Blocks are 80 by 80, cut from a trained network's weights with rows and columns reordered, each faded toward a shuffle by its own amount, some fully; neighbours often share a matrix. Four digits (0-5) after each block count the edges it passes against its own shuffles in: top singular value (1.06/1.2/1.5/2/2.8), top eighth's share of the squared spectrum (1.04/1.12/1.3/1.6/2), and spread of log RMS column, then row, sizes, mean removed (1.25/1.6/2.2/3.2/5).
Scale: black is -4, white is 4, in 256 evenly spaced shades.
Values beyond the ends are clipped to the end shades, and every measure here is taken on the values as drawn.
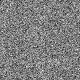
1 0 0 0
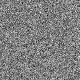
1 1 0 0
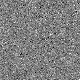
2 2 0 1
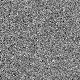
1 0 0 0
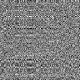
4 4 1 3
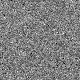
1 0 0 0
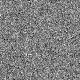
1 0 0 0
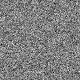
1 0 0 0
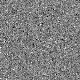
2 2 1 0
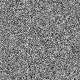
0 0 0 0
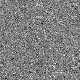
2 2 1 1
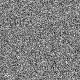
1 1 0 0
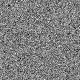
0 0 0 0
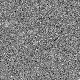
0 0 0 0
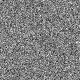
0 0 0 0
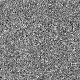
1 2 0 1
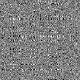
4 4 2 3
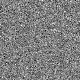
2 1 0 0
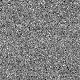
2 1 0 0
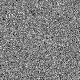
1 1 0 0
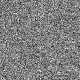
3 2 0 0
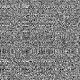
4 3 1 2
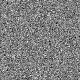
3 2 0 1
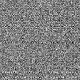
4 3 0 2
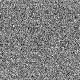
3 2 0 1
